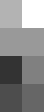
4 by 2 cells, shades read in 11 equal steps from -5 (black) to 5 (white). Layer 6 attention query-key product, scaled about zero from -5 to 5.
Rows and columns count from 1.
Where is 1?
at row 2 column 1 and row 2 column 2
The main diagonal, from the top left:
2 1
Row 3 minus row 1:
-5 -5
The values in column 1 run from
-3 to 2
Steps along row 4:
up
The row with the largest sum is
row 1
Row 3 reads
-3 0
